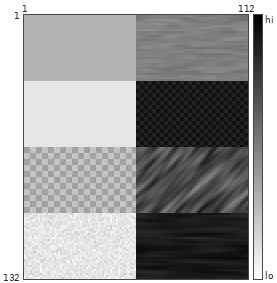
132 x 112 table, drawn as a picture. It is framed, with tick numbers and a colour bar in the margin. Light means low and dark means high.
The table splits into 4 rows of 2 panels. Panel 1,1: low, flat. Panel 1,2: middling, streaked across, faint in contrast. Panel 2,1: very low, flat. Panel 2,2: very high, checkered, faint in contrast. Panel 3,1: low, checkered. Panel 3,2: high, slanting up to the right. Panel 4,1: very low, fine-grained, faint in contrast. Panel 4,2: very high, streaked across, faint in contrast.
